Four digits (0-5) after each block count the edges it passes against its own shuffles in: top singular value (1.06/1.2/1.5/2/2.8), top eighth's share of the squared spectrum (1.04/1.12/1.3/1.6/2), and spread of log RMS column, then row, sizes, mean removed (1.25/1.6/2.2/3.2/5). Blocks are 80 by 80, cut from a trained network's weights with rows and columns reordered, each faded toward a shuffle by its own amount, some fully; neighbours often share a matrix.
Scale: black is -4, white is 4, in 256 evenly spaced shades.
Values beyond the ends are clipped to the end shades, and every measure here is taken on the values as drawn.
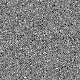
2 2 1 0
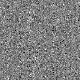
2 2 2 0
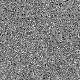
1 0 0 0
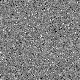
0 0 0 0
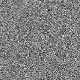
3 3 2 1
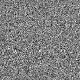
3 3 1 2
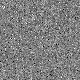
0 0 0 0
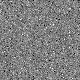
0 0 0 0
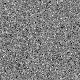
0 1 0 0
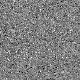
1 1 0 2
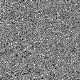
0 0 0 0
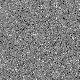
0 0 1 0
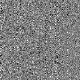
3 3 3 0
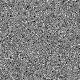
1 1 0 0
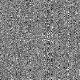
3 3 3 1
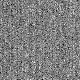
3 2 0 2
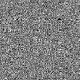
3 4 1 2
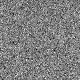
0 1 0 0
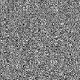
2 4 2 2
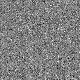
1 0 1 0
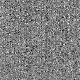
2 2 0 2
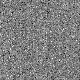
1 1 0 0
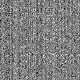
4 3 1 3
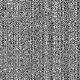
4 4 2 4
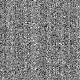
3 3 0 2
